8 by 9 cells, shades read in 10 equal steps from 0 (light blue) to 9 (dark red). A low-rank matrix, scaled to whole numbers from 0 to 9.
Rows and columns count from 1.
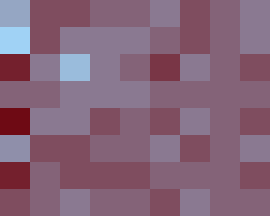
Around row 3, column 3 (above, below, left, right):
4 4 4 4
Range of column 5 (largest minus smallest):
2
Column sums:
41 41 35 39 39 42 40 40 40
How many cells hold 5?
27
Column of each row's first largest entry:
2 2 1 1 1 2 1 1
